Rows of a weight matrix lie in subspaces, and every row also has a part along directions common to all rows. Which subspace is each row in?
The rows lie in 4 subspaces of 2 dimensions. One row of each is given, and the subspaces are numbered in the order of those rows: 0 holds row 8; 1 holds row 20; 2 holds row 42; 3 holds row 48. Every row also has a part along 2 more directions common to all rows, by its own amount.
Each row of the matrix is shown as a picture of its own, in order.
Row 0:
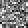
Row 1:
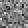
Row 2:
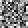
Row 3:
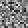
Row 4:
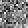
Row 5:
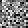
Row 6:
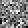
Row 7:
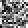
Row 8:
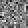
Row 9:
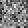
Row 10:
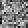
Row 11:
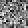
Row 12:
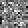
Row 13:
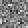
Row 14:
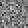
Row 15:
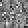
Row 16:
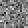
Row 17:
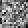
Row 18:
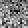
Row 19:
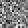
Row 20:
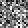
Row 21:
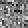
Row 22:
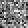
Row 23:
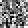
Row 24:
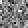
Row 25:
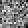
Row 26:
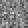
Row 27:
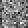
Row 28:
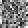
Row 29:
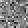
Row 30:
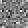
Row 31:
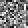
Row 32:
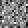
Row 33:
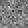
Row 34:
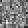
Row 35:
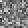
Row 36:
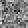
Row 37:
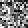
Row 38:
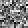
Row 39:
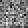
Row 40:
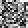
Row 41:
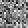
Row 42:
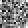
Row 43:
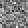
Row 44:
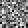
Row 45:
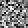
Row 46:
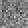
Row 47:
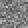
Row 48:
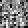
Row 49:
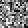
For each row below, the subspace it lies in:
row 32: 0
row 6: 0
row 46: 2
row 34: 3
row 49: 3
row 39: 3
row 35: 2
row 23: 3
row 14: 3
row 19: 1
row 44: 1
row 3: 3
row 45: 3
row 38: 0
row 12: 2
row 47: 0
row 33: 2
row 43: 1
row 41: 1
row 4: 1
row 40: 0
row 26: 3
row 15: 3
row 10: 2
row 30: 2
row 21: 2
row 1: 2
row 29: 0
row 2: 0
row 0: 1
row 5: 2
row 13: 0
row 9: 1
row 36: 2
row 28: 3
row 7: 2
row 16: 3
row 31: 0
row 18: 0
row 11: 0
